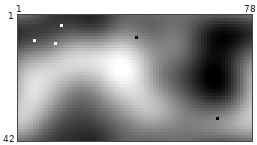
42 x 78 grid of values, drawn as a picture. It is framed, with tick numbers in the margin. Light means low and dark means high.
On average the colour sits 50% of the way up the scale. Values change most from cell to cell in the top left. Five lone cells stand out: two far higher and three far lower than their neighbours.
